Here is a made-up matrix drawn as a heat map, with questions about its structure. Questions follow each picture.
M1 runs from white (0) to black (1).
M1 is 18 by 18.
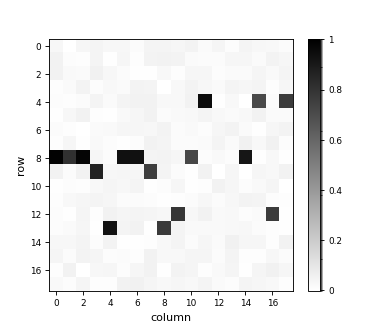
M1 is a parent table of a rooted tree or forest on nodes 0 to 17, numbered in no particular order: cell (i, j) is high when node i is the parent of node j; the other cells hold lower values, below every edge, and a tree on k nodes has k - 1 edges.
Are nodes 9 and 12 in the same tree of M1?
yes
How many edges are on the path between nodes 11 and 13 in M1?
2
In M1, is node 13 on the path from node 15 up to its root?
yes
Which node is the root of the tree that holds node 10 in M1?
13
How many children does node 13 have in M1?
2
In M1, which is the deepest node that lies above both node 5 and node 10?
8
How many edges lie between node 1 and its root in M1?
2
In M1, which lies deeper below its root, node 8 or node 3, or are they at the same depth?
node 3
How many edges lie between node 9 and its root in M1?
1
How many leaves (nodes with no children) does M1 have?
13
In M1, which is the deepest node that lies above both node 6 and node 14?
8
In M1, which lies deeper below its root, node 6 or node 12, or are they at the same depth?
node 6
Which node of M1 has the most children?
8
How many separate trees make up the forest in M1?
2
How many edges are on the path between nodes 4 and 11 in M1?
1
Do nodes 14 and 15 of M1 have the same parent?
no
